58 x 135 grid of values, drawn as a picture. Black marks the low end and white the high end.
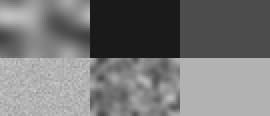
The table splits into 2 rows of 3 panels. Panel 1,1: middling, smooth, strong in contrast. Panel 1,2: very low, flat. Panel 1,3: low, flat. Panel 2,1: high, fine-grained, faint in contrast. Panel 2,2: middling, blotchy. Panel 2,3: high, flat.
